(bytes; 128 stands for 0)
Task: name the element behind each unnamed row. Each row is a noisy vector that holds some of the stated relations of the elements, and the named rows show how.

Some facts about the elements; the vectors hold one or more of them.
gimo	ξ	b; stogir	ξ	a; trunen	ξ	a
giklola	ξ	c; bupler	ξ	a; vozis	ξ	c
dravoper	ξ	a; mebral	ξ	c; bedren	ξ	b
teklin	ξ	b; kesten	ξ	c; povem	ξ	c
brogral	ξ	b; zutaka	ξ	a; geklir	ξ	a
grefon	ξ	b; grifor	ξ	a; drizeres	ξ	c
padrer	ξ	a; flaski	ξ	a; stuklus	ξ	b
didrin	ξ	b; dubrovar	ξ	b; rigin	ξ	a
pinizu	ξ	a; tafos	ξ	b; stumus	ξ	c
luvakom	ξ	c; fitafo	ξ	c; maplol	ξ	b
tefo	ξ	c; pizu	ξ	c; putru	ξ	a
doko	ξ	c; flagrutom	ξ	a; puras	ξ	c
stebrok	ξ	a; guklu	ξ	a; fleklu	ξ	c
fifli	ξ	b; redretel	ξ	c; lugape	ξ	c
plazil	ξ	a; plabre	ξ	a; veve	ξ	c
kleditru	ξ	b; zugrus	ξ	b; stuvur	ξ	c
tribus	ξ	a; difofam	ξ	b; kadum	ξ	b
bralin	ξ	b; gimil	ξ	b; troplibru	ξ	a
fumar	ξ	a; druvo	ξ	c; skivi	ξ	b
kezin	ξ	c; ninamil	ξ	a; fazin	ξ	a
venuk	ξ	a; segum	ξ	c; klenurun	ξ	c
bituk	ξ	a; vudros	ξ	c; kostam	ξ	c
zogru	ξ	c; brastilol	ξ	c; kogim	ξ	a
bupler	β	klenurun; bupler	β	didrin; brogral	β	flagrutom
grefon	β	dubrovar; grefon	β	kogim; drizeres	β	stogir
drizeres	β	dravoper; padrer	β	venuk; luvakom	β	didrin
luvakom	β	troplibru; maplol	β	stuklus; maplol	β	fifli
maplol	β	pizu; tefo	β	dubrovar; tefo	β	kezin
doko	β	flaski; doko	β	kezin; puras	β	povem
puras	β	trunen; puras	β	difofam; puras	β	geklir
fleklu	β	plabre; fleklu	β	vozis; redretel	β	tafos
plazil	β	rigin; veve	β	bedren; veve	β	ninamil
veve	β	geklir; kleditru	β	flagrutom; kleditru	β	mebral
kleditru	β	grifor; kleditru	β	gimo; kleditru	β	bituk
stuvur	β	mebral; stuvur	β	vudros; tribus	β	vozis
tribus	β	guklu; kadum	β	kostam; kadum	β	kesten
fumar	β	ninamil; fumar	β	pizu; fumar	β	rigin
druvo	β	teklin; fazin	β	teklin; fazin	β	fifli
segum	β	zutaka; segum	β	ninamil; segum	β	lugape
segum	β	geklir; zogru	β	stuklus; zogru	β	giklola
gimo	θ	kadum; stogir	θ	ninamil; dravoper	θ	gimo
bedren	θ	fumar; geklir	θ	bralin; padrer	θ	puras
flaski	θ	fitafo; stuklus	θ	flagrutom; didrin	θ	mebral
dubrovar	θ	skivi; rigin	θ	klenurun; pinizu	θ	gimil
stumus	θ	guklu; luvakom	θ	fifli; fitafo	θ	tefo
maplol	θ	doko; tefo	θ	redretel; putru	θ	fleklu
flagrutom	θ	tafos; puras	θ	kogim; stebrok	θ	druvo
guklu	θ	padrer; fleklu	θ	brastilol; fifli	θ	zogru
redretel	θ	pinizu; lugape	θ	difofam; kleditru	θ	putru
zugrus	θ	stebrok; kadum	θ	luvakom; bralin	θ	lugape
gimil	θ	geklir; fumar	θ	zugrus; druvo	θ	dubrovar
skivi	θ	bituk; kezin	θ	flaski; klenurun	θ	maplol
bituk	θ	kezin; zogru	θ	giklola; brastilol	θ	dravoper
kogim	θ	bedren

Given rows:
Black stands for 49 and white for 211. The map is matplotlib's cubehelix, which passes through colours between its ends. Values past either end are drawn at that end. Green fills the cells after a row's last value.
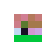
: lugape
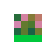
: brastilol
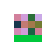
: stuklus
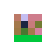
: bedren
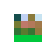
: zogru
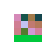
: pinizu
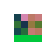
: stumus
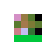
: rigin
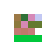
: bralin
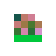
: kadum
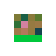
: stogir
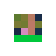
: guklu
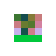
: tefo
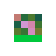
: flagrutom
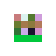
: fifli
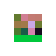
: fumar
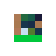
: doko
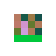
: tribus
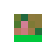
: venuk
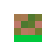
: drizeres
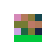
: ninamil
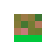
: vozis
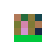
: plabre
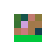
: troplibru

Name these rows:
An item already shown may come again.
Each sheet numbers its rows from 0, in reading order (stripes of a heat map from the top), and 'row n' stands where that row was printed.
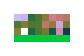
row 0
maplol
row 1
fumar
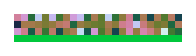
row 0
stuklus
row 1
giklola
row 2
teklin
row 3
giklola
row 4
pinizu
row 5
klenurun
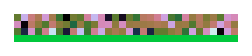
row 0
puras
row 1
rigin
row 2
didrin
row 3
flaski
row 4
trunen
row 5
druvo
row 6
zugrus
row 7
geklir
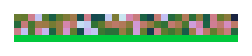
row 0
didrin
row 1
kezin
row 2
bituk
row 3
zogru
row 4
fazin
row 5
pizu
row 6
grifor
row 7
stebrok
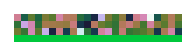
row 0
flagrutom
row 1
trunen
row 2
doko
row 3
tafos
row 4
luvakom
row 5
padrer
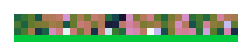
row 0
kogim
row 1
brogral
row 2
plazil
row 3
doko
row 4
gimil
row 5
kezin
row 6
dubrovar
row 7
fumar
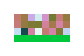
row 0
difofam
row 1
skivi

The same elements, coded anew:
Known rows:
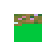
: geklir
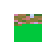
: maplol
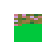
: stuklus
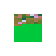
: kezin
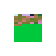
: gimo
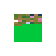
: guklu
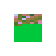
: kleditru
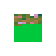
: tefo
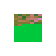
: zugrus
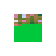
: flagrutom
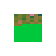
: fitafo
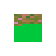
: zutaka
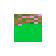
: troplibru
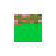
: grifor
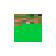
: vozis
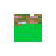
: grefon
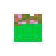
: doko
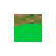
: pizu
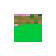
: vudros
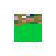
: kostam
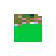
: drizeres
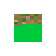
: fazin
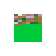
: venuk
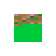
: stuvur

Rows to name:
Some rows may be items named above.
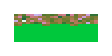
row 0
kogim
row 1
pinizu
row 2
brogral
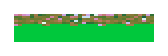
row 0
vudros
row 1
geklir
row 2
padrer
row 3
vudros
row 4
lugape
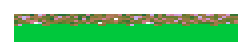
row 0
luvakom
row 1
teklin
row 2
druvo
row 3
difofam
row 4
luvakom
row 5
puras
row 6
bedren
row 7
brogral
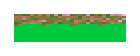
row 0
plazil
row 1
stumus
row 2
skivi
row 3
puras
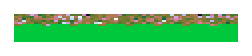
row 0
flaski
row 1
didrin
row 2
kadum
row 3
difofam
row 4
stebrok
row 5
dubrovar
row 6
fifli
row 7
stuklus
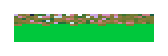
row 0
giklola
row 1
padrer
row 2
tafos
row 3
rigin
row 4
pinizu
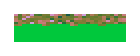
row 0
brogral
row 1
bituk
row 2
povem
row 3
stebrok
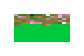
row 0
zogru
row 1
klenurun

